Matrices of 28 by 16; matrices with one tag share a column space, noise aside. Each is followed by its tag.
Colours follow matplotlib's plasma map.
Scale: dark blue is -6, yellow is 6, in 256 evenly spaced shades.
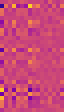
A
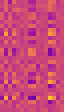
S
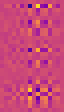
A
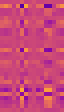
A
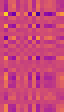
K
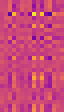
K
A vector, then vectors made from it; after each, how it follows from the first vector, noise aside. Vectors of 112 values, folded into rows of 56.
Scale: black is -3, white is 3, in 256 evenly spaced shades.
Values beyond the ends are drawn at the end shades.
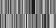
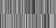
shrunk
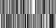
negated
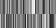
negated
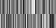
negated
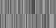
shrunk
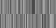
shrunk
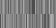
shrunk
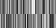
negated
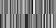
sign-scrambled
